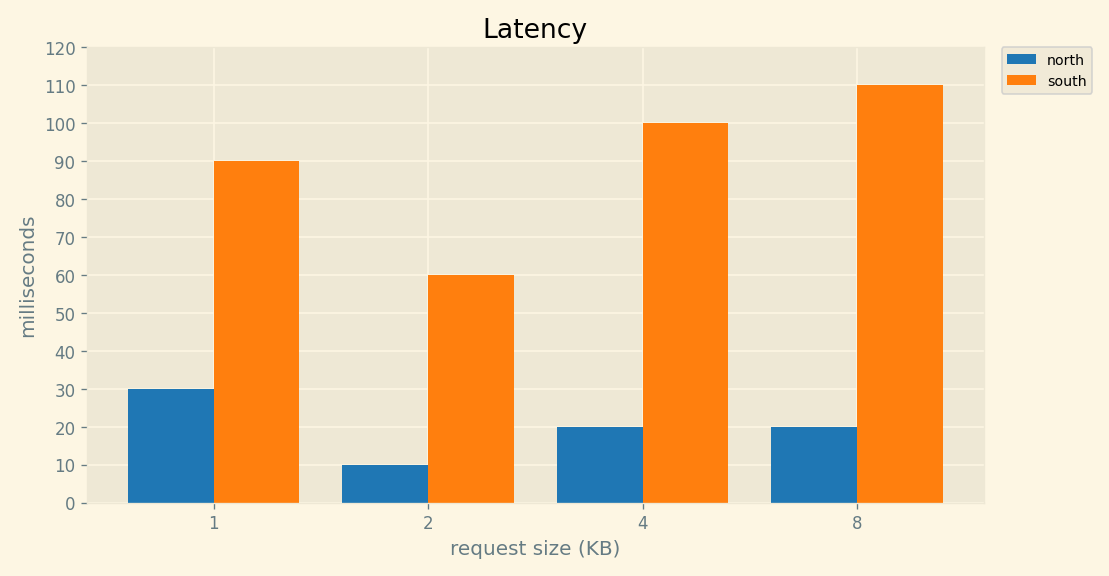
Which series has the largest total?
south
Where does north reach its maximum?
1
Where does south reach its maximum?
8
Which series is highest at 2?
south
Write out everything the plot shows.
Title: Latency
x-axis: request size (KB), ticks 1 2 4 8
y-axis: milliseconds, ticks 0 10 20 30 40 50 60 70 80 90 100 110 120
Legend: north, south
Values:
north: 30 10 20 20
south: 90 60 100 110
